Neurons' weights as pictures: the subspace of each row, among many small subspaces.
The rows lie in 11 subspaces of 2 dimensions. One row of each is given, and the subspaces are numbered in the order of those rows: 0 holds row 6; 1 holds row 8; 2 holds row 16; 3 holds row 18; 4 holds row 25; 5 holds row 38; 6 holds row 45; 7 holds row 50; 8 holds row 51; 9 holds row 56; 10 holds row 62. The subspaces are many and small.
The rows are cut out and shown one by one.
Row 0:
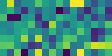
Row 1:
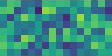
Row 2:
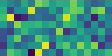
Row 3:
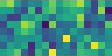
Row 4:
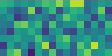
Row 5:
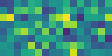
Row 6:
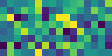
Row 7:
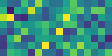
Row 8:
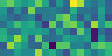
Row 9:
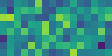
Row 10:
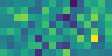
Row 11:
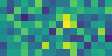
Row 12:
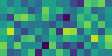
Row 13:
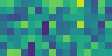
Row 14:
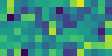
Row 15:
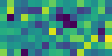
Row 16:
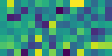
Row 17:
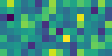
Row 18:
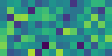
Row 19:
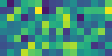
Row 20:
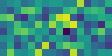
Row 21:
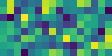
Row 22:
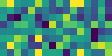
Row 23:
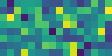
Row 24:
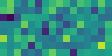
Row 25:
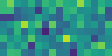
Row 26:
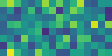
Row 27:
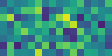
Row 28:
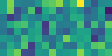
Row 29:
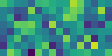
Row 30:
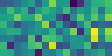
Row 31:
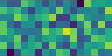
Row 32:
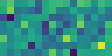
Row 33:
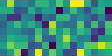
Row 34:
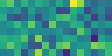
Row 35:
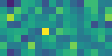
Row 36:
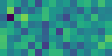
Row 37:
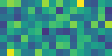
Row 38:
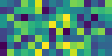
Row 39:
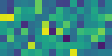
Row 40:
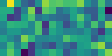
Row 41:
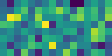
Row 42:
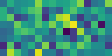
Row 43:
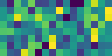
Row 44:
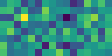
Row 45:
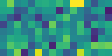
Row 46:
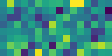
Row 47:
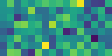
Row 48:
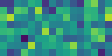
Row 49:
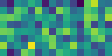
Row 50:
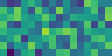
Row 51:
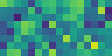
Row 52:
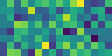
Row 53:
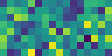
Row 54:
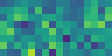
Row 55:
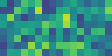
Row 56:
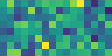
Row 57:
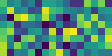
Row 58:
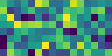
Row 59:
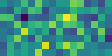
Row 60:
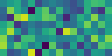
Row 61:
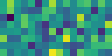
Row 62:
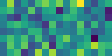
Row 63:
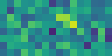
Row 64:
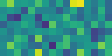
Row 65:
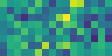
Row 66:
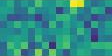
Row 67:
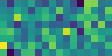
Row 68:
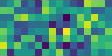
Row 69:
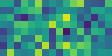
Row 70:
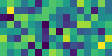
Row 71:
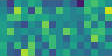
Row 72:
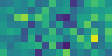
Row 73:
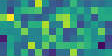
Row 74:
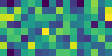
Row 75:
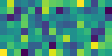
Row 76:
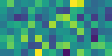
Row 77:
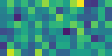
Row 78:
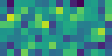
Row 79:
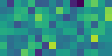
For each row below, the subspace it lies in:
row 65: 6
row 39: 4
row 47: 9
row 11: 6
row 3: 8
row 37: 7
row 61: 8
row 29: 8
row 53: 8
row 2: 3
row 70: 3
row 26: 7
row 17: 8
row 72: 2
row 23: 6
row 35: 7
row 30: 1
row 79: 10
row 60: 3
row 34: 2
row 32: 4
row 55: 5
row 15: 2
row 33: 6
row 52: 9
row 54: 8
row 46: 6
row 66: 6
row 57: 9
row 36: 3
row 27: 0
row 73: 4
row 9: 4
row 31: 7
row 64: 1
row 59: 10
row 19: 5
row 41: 1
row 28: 9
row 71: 9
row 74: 7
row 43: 10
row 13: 3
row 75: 10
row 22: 1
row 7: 3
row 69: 5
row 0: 2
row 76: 2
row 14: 2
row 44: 10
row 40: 5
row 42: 0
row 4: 3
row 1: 5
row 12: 9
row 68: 5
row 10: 2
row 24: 4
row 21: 10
